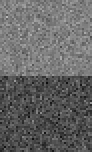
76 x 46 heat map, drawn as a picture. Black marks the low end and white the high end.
The table splits into 2 rows of 1 panel. Panel 1,1: middling, fine-grained. Panel 2,1: low, fine-grained.
